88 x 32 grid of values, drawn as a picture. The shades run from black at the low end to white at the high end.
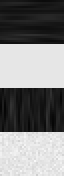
The table splits into 4 rows of 1 panel. Panel 1,1: very low, streaked across, faint in contrast. Panel 2,1: very high, flat. Panel 3,1: very low, streaked downward, faint in contrast. Panel 4,1: very high, fine-grained, faint in contrast.
